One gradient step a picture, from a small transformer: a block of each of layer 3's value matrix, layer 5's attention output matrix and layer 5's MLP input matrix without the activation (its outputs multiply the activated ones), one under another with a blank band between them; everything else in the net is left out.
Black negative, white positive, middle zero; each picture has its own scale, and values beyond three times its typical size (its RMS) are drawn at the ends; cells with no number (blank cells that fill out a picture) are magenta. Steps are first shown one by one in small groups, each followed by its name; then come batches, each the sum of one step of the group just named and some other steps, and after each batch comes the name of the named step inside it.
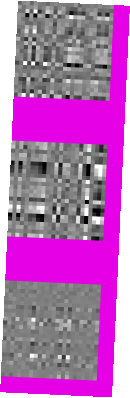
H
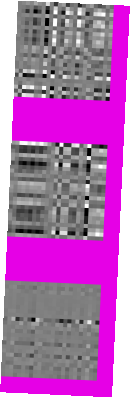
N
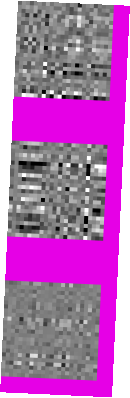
H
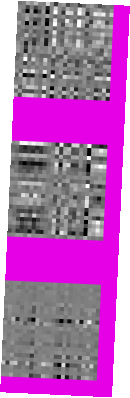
N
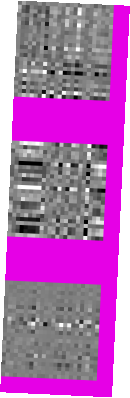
H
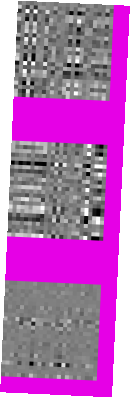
H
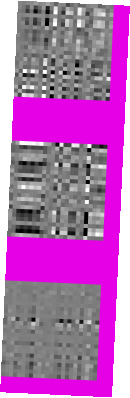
N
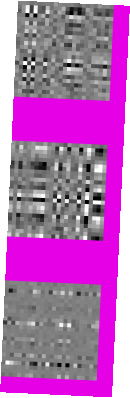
H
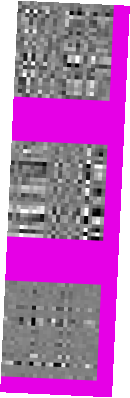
H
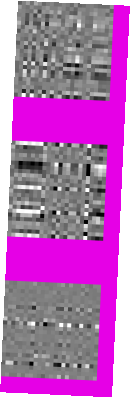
H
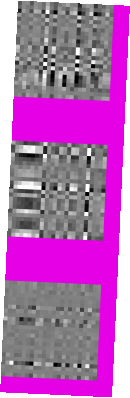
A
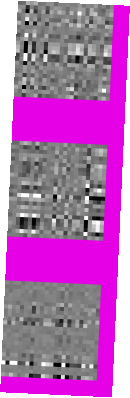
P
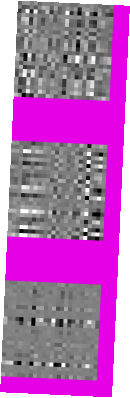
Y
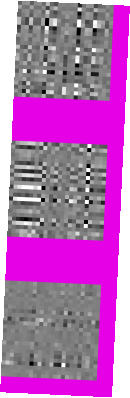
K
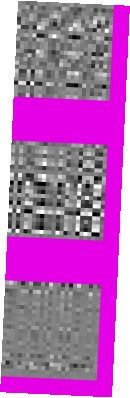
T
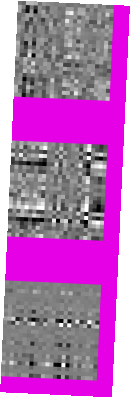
P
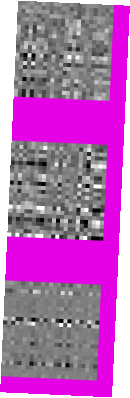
T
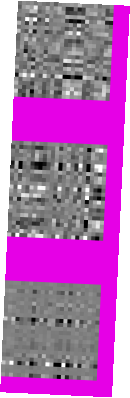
P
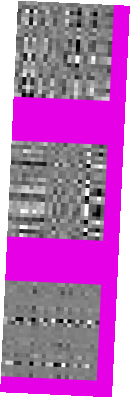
Y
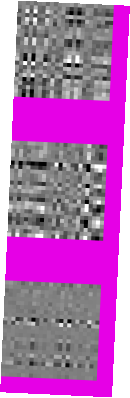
T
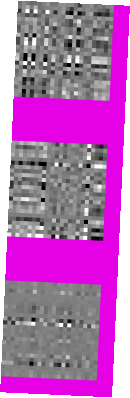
K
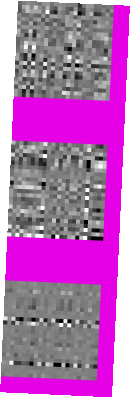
A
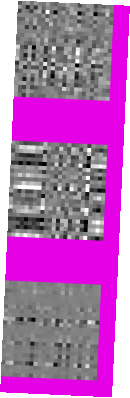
A
